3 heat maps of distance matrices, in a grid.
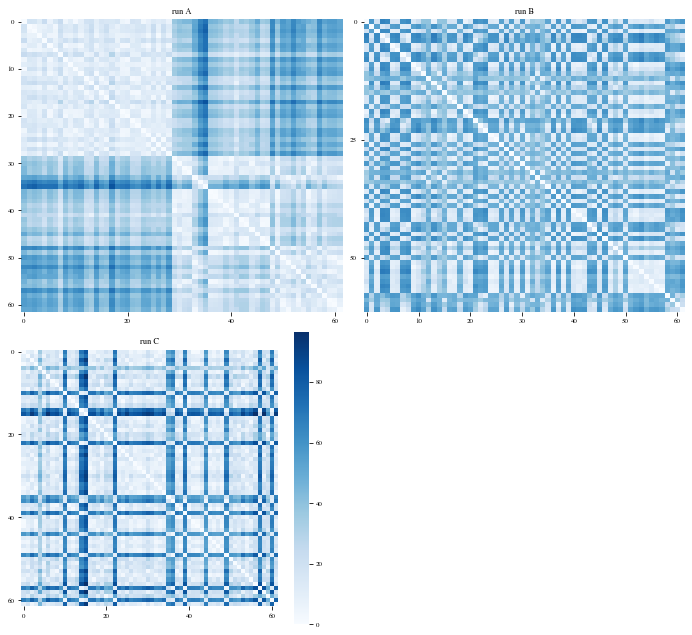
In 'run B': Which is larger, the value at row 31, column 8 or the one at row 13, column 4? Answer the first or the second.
the second
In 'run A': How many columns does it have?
62
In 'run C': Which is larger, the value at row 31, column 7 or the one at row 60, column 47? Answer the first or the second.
the second
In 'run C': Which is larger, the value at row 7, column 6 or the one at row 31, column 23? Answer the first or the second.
the first
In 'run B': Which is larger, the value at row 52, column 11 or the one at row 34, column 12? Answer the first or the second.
the first
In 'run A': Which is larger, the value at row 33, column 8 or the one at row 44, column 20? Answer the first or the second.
the first
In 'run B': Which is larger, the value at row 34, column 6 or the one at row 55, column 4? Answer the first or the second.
the second
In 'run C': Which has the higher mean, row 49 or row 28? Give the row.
49
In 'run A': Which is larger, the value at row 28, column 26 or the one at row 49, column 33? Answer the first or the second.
the second
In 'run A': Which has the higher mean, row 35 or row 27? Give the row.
35
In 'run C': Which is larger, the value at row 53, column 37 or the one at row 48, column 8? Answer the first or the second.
the second
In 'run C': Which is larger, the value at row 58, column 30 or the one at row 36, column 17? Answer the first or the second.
the second
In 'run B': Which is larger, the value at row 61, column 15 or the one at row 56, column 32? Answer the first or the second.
the second
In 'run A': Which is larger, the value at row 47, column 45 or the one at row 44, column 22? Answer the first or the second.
the second
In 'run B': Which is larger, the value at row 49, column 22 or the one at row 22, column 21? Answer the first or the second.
the first
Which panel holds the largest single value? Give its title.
run C
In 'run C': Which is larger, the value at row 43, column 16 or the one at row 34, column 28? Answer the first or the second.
the first
